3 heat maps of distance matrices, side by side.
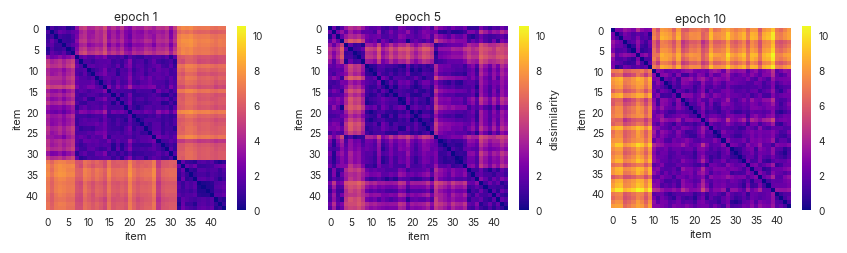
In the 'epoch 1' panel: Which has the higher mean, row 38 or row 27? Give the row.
38
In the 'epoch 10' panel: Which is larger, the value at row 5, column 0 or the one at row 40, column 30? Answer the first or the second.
the first
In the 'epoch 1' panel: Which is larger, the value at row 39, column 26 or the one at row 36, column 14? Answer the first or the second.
the first
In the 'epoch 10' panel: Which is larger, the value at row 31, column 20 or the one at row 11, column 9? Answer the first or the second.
the second
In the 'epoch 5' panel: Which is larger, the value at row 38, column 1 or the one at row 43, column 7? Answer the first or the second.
the second
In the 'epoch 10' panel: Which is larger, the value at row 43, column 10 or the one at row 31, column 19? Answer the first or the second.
the first
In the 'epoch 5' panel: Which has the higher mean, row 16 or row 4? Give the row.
4
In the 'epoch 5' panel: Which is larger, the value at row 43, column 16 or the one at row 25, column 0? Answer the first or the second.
the first
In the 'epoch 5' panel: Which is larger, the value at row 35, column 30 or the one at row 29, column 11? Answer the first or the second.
the first
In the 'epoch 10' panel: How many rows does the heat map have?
44
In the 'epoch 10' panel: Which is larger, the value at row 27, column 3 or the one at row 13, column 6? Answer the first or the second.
the second
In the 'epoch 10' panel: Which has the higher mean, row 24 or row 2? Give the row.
2
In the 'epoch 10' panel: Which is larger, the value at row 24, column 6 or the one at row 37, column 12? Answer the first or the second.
the first
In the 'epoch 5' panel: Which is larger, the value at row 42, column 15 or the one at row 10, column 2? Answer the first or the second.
the first
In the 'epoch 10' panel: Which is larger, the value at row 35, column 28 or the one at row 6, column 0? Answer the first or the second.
the second
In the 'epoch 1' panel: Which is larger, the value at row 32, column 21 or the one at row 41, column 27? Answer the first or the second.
the first
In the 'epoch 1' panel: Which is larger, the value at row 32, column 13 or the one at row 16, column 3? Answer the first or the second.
the first
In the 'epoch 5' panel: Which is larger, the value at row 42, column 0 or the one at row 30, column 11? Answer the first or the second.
the first
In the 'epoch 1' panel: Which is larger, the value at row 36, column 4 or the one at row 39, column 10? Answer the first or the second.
the first
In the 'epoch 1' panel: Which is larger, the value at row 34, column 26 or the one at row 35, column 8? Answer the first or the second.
the first
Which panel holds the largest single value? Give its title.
epoch 10
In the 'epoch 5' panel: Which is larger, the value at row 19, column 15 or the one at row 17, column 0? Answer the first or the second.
the second
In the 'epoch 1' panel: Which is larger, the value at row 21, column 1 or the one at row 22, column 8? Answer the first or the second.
the first
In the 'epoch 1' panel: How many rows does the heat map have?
44
